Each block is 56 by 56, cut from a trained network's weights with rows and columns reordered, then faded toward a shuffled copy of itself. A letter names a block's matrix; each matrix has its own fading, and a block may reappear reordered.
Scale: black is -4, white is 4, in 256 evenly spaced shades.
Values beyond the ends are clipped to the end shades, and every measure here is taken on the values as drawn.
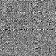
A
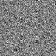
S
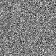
S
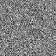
S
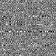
A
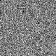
S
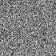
S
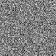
S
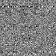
A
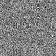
S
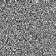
S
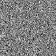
S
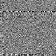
A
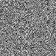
S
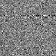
A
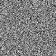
S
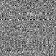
A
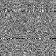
A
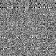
A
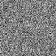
S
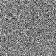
S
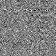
A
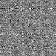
A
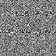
A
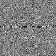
A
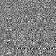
A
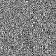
S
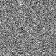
S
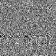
A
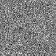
S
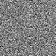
S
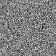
S
